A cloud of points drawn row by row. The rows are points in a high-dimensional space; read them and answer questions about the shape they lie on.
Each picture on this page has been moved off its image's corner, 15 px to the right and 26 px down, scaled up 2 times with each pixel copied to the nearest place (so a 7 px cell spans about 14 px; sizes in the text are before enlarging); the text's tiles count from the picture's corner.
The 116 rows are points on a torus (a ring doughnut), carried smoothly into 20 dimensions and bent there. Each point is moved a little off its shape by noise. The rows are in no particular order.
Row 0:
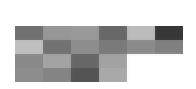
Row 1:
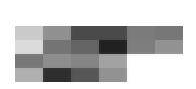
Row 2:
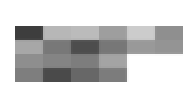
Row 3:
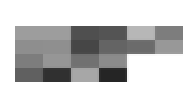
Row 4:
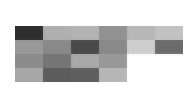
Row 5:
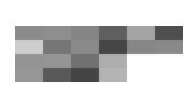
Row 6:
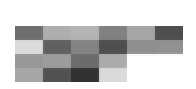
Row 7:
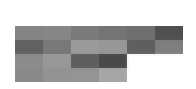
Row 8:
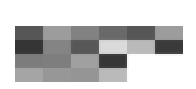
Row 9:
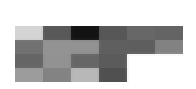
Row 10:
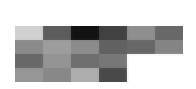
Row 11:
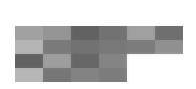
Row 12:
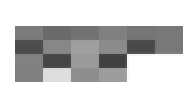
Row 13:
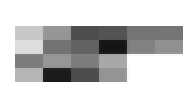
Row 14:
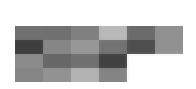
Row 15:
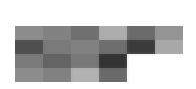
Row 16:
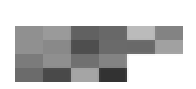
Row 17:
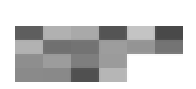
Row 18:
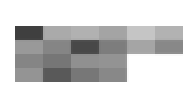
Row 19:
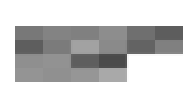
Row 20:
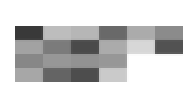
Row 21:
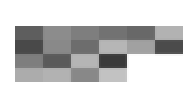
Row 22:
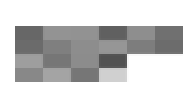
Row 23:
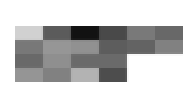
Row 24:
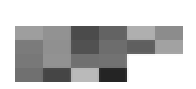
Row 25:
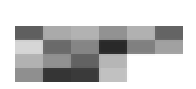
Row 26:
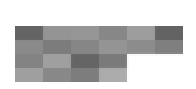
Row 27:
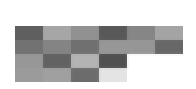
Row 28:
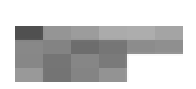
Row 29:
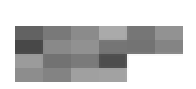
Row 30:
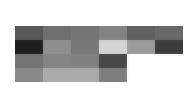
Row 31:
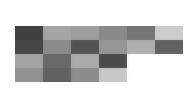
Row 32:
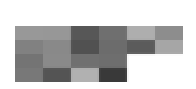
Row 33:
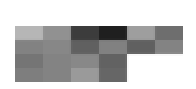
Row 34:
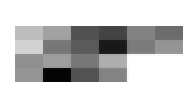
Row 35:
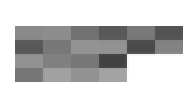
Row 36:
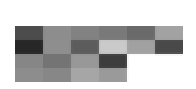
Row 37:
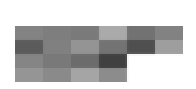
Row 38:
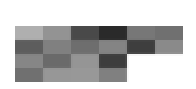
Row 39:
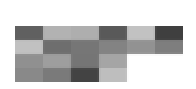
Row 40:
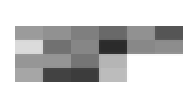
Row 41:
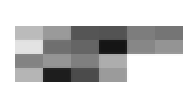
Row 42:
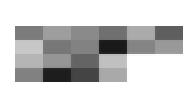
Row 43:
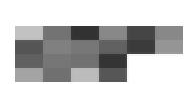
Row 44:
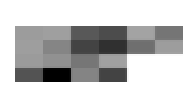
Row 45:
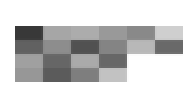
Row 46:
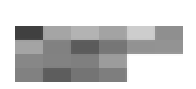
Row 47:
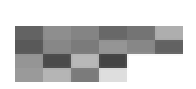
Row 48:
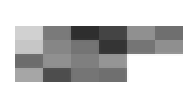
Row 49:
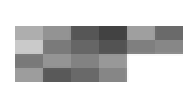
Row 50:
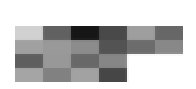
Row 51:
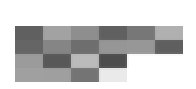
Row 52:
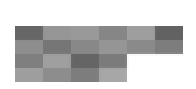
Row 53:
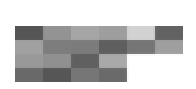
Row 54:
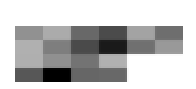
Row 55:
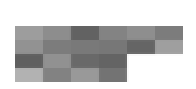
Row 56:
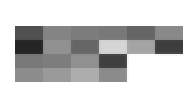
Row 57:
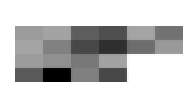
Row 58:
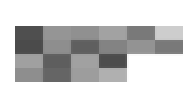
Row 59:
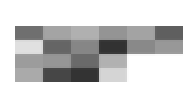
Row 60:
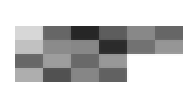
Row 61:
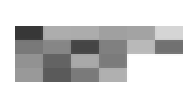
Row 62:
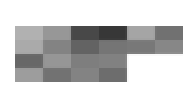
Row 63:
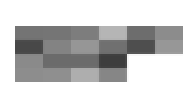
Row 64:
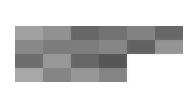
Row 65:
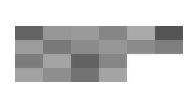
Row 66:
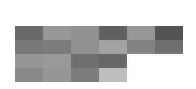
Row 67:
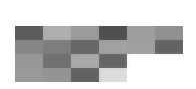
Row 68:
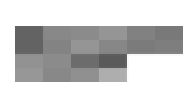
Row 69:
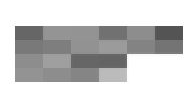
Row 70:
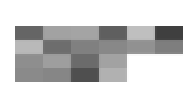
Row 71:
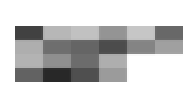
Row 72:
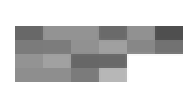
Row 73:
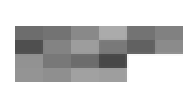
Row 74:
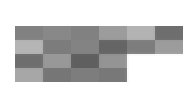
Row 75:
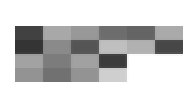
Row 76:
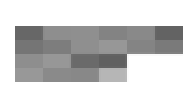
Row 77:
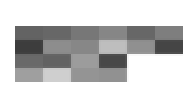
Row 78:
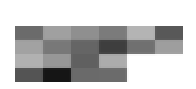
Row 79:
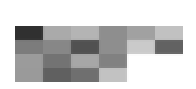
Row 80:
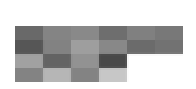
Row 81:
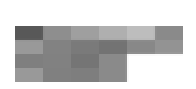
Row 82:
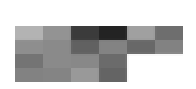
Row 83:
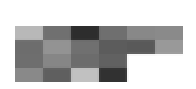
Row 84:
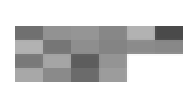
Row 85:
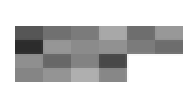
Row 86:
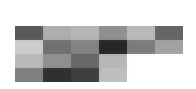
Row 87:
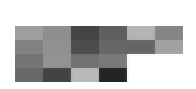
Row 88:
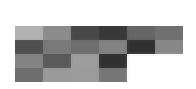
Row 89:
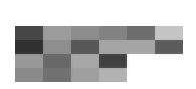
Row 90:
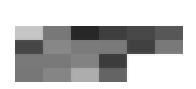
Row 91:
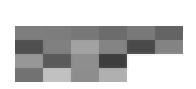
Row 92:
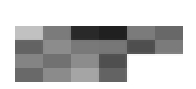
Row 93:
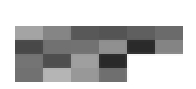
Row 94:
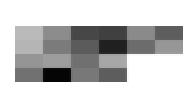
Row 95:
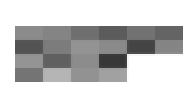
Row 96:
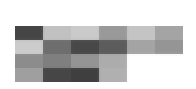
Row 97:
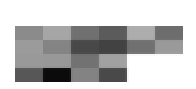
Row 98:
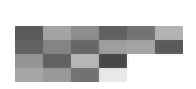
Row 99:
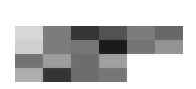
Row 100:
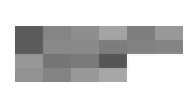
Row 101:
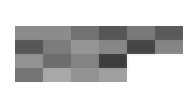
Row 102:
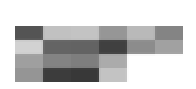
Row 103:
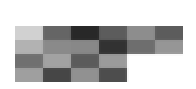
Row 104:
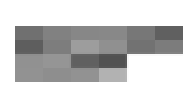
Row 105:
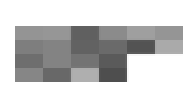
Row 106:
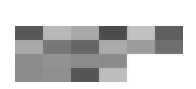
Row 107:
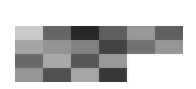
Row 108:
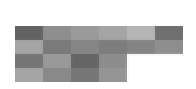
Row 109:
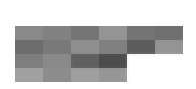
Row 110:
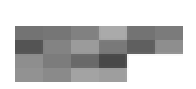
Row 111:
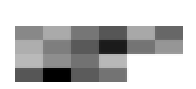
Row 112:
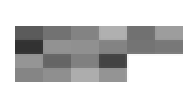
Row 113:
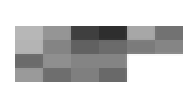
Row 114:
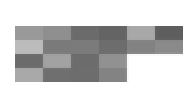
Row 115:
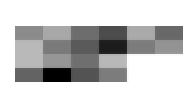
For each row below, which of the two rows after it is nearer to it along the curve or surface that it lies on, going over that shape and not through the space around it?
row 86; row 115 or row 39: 115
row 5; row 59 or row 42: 59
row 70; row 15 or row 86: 86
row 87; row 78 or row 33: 78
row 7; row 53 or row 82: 82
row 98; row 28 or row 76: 76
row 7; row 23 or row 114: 114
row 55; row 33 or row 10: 33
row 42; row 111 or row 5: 111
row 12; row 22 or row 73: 22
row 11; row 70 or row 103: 70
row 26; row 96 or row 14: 14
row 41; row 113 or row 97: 113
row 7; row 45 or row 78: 45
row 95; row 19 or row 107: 19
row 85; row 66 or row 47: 66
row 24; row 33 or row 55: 55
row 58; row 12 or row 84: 84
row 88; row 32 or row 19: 19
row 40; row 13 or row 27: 13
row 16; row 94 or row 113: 94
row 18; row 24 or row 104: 104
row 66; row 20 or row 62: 20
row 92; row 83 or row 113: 113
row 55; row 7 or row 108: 7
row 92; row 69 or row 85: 69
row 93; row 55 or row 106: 55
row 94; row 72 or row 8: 72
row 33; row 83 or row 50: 50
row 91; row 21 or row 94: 21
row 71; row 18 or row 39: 18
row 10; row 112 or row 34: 34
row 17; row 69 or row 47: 69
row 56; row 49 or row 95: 95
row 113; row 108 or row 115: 108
